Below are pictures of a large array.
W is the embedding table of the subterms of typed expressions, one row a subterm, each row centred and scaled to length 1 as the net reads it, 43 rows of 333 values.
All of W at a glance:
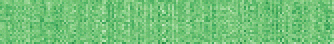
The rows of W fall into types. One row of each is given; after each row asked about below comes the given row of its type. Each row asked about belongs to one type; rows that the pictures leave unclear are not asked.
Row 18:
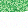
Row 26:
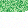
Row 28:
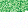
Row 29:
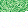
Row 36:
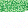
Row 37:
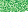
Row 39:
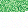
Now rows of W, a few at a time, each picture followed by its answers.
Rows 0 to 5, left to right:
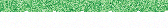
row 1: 39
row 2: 18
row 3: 36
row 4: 29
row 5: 36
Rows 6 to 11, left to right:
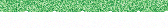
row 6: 37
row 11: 36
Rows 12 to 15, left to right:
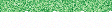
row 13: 28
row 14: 37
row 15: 29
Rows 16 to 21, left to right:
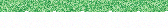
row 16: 29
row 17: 26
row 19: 36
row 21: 18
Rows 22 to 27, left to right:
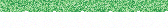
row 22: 37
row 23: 28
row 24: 29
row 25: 28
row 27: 28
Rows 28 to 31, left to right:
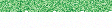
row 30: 18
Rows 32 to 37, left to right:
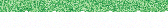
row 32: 29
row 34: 18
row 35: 37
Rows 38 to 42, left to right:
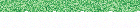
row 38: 28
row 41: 18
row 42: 37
